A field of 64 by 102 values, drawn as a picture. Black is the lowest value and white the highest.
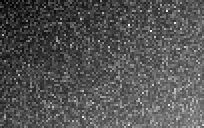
The top left is the ninth with the lowest average. No single row or column stands out from its neighbours. The grain is fine, like static. Overall the values sit about 30% of the way up the scale. There is an overall slope up to the bottom right.
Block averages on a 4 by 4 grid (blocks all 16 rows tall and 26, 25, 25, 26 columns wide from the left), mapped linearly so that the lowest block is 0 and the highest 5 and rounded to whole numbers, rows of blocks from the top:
0 1 2 3
1 2 3 4
2 2 3 4
2 3 4 5
